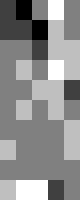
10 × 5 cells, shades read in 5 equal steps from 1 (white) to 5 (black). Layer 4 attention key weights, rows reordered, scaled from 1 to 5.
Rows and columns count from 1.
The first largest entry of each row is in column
2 3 3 1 5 1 1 2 1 4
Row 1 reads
4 5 3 1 3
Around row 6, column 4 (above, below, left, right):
2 3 3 3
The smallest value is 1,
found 4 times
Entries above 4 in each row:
1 1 0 0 0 0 0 0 0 0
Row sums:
16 18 14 11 14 13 14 13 15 11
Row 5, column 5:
4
